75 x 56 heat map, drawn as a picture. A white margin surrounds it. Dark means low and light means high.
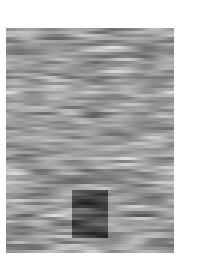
An odd patch, lower than its surroundings, sits in the bottom middle. The bottom middle is the ninth with the lowest average. The grain runs across in streaks.
